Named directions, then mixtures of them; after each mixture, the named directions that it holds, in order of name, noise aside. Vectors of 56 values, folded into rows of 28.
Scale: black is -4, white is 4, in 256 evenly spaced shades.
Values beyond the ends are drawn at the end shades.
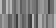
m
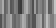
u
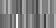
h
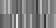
h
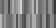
h, u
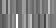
h, m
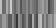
m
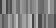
m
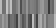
m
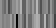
h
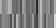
h, m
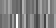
h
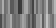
u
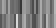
h, u
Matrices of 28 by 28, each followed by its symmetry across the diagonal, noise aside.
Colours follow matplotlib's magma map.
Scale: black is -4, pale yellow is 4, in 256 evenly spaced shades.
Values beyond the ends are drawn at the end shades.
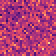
symmetric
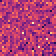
symmetric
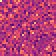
symmetric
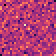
symmetric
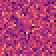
antisymmetric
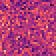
antisymmetric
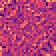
symmetric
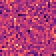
antisymmetric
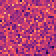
symmetric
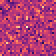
symmetric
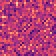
symmetric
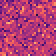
symmetric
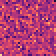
antisymmetric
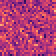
antisymmetric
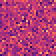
antisymmetric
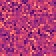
antisymmetric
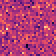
antisymmetric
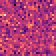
antisymmetric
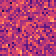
symmetric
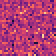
antisymmetric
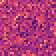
symmetric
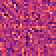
antisymmetric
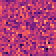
antisymmetric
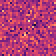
antisymmetric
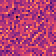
symmetric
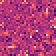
symmetric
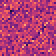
symmetric
